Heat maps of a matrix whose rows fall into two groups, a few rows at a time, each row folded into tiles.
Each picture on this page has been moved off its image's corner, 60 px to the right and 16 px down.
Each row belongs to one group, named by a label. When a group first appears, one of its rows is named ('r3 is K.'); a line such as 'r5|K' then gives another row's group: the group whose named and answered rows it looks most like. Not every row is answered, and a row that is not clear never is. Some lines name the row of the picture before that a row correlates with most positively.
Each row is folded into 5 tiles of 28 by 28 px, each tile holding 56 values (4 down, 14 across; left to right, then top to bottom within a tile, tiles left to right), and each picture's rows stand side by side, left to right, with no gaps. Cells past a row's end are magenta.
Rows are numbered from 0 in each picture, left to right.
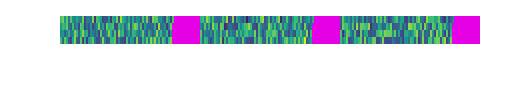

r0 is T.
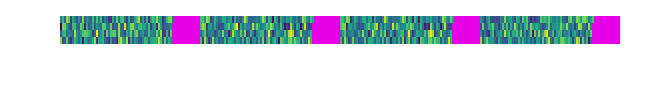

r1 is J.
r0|T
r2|J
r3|J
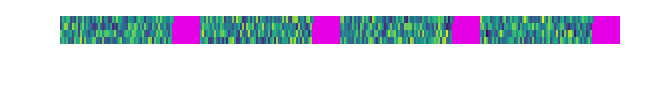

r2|T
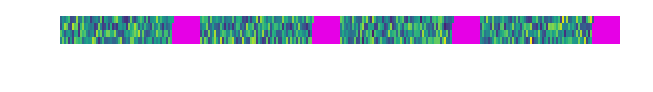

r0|T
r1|T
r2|T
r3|T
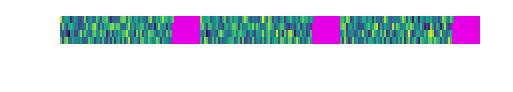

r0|J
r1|J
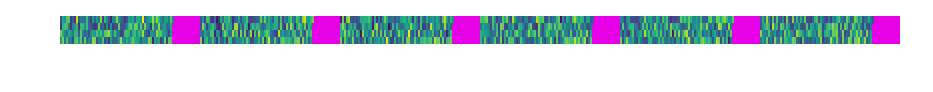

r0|T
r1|J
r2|J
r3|T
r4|J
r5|T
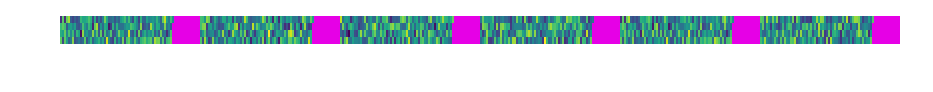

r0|J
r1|J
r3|T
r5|T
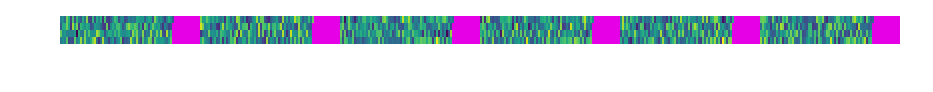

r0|T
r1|T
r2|J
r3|J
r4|T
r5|T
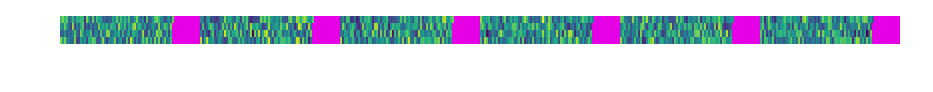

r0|T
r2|J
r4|T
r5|J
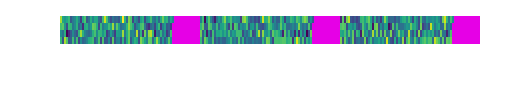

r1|J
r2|J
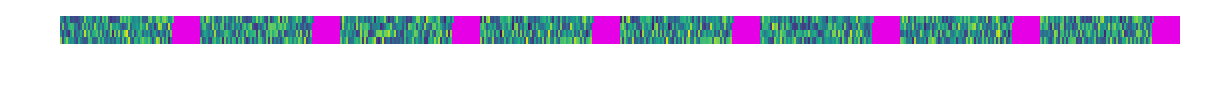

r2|T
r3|J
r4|J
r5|T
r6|T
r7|T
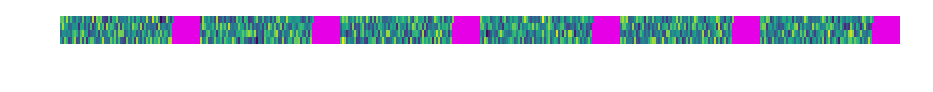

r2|T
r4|T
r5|J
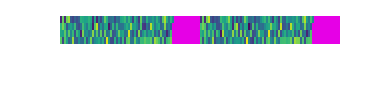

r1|J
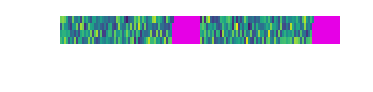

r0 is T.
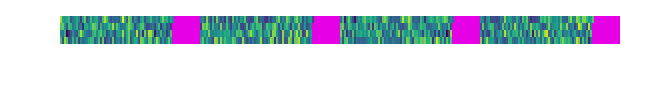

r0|J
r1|T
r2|J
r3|J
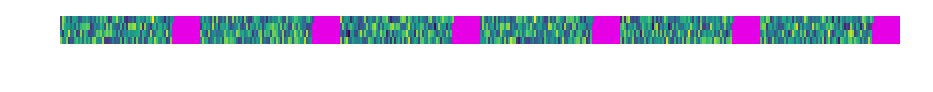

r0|T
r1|T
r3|T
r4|J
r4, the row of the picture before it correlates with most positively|2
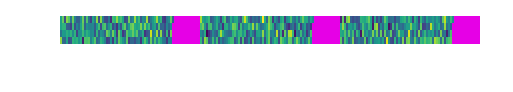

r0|T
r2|J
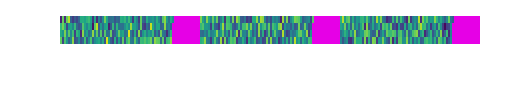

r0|J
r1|T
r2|T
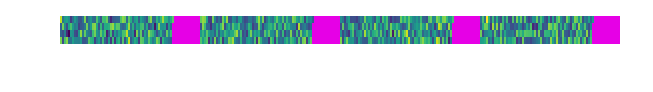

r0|J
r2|J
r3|T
